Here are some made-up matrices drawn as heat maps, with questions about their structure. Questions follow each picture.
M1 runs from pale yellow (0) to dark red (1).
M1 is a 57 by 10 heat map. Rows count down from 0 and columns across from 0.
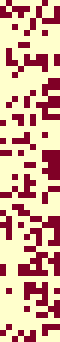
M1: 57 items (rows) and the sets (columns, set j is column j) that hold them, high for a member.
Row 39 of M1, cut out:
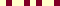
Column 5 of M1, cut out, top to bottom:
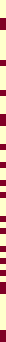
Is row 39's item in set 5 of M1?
no
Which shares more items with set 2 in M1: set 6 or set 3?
set 3
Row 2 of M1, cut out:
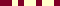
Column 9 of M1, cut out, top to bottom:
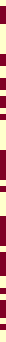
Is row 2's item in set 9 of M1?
yes
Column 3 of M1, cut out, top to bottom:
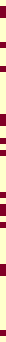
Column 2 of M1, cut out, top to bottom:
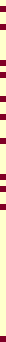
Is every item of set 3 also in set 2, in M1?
no
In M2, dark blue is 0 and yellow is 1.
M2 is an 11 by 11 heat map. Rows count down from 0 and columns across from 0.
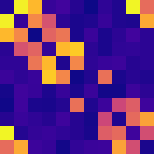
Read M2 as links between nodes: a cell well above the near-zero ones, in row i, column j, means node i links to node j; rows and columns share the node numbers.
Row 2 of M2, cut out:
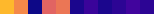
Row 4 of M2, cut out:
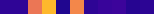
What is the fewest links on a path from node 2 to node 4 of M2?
1
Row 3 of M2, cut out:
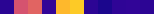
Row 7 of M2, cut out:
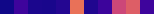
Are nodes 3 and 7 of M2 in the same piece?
yes
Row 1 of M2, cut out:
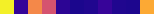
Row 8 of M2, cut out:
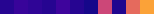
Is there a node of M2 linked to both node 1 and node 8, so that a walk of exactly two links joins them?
yes
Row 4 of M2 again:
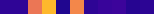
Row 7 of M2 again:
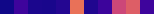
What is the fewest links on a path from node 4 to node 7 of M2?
2
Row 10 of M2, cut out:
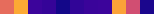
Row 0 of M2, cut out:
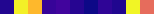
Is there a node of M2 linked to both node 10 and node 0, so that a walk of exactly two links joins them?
yes
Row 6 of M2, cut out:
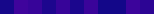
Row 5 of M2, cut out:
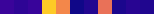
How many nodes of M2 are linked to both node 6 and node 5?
0
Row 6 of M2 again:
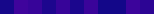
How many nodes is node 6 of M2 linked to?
0
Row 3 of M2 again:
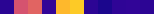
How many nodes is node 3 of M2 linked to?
4
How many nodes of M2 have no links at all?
1
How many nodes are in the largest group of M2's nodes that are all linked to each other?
3
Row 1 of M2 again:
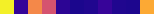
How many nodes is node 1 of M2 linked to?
4
